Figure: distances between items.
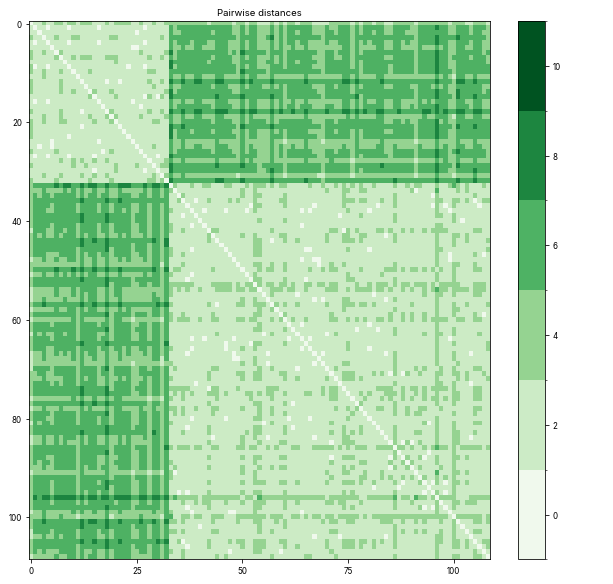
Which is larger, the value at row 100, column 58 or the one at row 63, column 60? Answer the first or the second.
the first
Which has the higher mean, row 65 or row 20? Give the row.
20
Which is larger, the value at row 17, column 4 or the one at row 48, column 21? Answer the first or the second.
the second
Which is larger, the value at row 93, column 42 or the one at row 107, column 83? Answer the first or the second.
the first
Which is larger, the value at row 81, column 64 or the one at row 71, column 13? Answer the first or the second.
the second
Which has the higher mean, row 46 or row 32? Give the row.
32
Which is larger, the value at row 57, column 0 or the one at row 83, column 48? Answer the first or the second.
the first
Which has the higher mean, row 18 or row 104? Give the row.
18
